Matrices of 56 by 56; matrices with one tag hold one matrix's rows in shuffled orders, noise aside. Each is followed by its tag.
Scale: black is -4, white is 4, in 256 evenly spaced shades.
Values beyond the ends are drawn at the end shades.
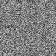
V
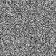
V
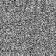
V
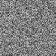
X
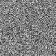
X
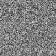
X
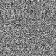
V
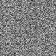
V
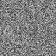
V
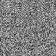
V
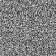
X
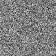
X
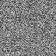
V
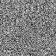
V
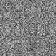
V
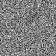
V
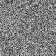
X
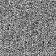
X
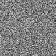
X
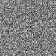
X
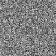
X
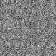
V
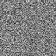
V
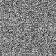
X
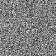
X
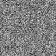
V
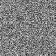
X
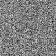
X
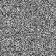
V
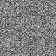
V
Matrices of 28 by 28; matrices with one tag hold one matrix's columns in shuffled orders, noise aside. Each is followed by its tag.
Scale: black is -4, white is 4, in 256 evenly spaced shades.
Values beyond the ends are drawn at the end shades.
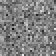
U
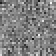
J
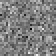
U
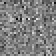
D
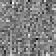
J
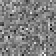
U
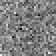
U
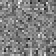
J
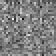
D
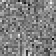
J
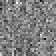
J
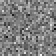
U
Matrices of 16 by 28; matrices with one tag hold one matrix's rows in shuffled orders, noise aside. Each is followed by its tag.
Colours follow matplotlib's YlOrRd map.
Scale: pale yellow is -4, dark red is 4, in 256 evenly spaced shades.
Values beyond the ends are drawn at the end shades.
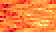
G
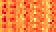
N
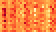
N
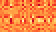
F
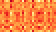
F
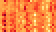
N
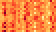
N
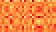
F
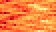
G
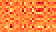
F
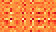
F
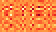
F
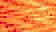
G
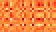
F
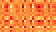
F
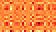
F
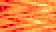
G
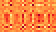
F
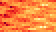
G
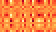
F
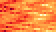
G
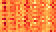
N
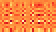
F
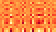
F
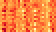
N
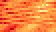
G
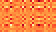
F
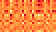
F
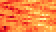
G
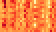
N
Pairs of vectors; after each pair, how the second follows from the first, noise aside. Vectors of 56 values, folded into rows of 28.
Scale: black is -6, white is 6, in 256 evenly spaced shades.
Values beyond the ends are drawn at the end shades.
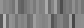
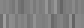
shrunk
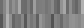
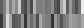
scaled up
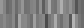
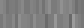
shrunk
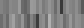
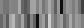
scaled up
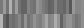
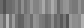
wrapped around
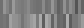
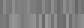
shrunk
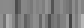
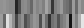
scaled up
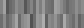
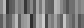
scaled up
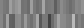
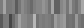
wrapped around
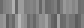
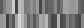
scaled up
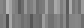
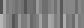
wrapped around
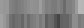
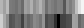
scaled up
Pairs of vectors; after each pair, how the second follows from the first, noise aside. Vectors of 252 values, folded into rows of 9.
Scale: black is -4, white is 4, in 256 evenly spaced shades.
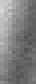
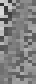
sign-scrambled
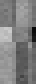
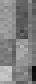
wrapped around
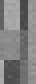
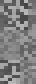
sign-scrambled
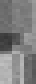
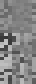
sign-scrambled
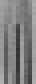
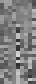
sign-scrambled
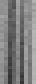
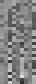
sign-scrambled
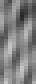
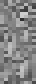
sign-scrambled
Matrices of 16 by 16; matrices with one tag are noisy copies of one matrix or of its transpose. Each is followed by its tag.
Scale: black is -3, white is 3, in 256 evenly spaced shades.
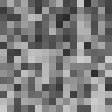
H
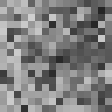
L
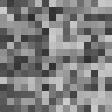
H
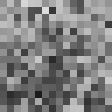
L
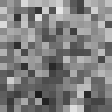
L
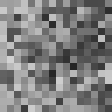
L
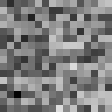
H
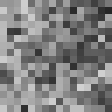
L
